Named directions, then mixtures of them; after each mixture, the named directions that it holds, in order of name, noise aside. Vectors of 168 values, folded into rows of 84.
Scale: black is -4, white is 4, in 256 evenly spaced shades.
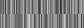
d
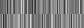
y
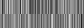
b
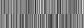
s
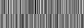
b, s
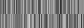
d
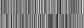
s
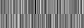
b, s, y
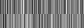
d, s, y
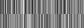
d, y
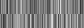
d, s, y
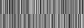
b, s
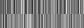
d, y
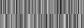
d, s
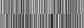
b, s, y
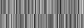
d, s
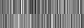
b, y
